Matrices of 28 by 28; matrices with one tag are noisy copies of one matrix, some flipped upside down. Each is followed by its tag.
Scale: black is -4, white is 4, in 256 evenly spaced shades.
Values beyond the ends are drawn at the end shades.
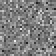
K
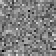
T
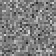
K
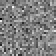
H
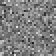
T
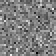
K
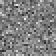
T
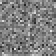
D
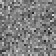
T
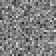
H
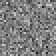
K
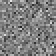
K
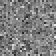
H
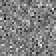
K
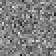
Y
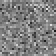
D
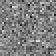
Y
